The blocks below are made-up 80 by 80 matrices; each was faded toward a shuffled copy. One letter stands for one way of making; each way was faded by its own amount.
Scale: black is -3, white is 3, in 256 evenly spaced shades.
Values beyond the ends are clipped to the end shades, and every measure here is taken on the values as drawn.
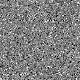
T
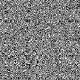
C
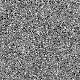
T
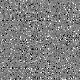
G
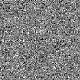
C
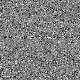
T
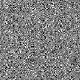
C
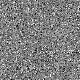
T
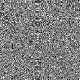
C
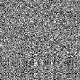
C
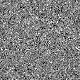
T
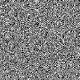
C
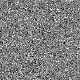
T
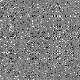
G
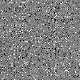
G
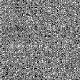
C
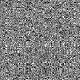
C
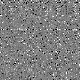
G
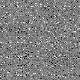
G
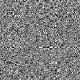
C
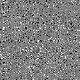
G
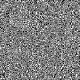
C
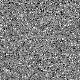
T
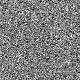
T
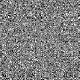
C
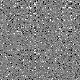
G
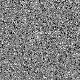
T
